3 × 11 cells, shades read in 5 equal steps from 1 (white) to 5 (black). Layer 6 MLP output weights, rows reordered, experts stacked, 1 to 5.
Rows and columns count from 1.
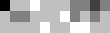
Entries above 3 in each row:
2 0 0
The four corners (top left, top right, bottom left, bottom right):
5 3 2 2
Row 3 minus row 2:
0 -1 -1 0 -1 0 1 -2 -1 -1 0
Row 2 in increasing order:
1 2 2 2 2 2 2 3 3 3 3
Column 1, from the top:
5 2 2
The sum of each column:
9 7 7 5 5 6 5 7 6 9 7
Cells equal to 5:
1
